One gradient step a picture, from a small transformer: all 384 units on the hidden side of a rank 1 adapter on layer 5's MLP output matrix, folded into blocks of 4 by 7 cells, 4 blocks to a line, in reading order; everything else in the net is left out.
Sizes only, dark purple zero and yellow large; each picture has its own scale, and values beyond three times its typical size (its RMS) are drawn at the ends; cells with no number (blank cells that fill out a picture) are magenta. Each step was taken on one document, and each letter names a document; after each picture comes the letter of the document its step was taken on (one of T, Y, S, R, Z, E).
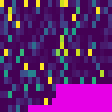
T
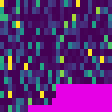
T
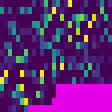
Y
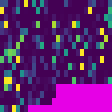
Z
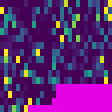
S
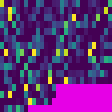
T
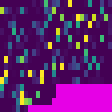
Y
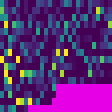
T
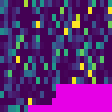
Z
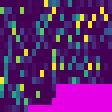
Y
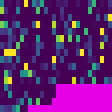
Z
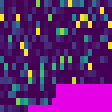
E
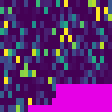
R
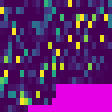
Y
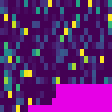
Z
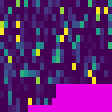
S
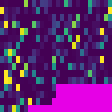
Z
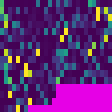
S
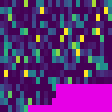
R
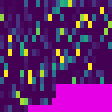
E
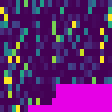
Z
